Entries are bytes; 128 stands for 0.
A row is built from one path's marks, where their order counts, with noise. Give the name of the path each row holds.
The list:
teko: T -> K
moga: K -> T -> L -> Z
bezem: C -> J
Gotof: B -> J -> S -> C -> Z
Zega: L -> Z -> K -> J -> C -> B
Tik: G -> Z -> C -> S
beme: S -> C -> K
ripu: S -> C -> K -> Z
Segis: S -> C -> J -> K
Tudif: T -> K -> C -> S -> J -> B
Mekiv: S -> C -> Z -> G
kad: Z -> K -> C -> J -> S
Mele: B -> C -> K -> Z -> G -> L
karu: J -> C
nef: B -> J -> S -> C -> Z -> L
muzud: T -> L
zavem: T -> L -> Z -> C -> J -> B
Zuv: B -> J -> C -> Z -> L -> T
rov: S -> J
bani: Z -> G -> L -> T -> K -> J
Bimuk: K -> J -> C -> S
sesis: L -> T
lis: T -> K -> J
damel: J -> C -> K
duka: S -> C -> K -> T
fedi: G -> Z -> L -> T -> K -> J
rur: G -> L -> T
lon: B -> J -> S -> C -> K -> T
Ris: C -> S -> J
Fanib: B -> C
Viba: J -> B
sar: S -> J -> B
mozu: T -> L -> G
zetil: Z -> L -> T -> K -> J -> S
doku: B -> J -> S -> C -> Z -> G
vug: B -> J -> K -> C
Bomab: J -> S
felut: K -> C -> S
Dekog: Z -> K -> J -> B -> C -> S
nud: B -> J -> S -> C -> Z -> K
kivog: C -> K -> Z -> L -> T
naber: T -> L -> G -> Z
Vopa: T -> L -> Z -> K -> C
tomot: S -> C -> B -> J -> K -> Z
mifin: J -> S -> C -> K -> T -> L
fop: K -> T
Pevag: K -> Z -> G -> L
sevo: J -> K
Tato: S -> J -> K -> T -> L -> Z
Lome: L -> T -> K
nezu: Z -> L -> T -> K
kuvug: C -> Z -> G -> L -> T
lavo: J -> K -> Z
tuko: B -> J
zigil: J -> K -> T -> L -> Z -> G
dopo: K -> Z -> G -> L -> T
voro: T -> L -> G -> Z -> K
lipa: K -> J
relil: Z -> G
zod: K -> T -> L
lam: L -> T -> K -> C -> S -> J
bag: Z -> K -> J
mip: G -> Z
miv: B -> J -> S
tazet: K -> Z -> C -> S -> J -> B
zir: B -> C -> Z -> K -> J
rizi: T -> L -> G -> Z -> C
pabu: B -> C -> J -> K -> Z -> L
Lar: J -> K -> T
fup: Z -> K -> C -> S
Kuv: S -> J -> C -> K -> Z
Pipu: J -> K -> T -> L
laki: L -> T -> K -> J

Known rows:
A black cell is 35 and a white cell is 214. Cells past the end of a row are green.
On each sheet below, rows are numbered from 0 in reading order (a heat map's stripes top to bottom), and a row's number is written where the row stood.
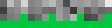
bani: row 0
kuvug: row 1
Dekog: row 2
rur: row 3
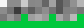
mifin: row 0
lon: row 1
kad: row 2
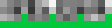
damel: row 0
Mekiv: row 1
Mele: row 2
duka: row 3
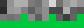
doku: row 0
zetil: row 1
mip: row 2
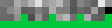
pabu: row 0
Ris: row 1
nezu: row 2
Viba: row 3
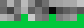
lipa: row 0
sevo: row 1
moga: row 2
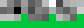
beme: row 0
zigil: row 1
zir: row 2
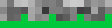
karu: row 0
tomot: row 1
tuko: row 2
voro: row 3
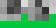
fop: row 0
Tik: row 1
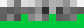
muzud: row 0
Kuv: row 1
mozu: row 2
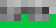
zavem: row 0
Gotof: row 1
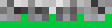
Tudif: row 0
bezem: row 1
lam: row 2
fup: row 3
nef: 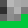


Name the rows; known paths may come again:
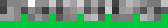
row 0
nud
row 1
mifin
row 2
bani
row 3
ripu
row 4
doku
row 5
Segis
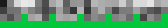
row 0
relil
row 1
Lome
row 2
Bimuk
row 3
nef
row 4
laki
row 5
rov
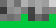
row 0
Pevag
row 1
naber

